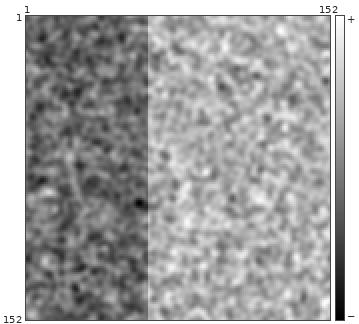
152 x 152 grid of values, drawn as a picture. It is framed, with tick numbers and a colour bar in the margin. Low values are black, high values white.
Lone odd cells: none. Average level on the scale: 60%. Seam: vertical, 40% of the way across, the right part higher. Grain: blotchy.
